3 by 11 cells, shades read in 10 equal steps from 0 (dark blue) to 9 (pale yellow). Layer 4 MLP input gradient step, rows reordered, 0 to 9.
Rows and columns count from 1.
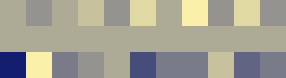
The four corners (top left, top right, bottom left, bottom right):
6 5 0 4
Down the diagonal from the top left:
6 6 4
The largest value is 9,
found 2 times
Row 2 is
6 6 6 6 6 6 6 6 6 6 6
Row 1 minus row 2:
0 -1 0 1 -1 2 0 3 -1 2 -1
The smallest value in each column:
0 5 4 5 5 2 4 4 5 3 4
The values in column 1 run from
0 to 6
